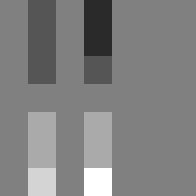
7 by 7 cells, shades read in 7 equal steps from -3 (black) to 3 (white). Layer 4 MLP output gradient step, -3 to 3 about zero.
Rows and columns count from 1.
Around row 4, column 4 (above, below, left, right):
-1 1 0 0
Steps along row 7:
up down up down same same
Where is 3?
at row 7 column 4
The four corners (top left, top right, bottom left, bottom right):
0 0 0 0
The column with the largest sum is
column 2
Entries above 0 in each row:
0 0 0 0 2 2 2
